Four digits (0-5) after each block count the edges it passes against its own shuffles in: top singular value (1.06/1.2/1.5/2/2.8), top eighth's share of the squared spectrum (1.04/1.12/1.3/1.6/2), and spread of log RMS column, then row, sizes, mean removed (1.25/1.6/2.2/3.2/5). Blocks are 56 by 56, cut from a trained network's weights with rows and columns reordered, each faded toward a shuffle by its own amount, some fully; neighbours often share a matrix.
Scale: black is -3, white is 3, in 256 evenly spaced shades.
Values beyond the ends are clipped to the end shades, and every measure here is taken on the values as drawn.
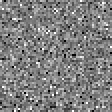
0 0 0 0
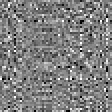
3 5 3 2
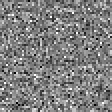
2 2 0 0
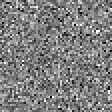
2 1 0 0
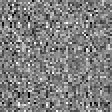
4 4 2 2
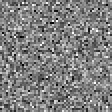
2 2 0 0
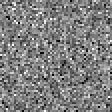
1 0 0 0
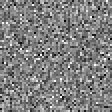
1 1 0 0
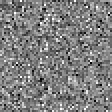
2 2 1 0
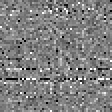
3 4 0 2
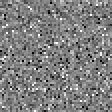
1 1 0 0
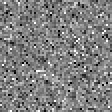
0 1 0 0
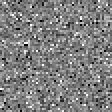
0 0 0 0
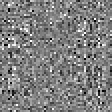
3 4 3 2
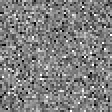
2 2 1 0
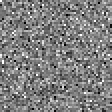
1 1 0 0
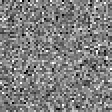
2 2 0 0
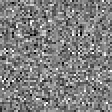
3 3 1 1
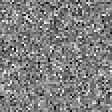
2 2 1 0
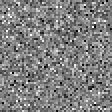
1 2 0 0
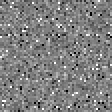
2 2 0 1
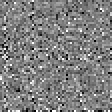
3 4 2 2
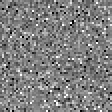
0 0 0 0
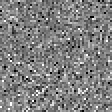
0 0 0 0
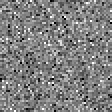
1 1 0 0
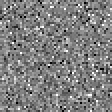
0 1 0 0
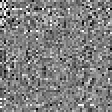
3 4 2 2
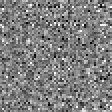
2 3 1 1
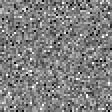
0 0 0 0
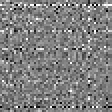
4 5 2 3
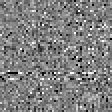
3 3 0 2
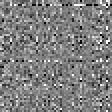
3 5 3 3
